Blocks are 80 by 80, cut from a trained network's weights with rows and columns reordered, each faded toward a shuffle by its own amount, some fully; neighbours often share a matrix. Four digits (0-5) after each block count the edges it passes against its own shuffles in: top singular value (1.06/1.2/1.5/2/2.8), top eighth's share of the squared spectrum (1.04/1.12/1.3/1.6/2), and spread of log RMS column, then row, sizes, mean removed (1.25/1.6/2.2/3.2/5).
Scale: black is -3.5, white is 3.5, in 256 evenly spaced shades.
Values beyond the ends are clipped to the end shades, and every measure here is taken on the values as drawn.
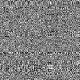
4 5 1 3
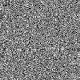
3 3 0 1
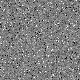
0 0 0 0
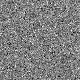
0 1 0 0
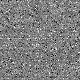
1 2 1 0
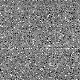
2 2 1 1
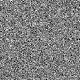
3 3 1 1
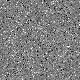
0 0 0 0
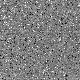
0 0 0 0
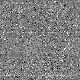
1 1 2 0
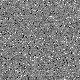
0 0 0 0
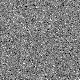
0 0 0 0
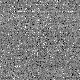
1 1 1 0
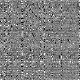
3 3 3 2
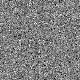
2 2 0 0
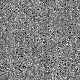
1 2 0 1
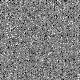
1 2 0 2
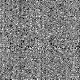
2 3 0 2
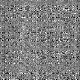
3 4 0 4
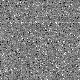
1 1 0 0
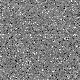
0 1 0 0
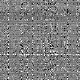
3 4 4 2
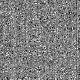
2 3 0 2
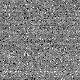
2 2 1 1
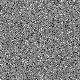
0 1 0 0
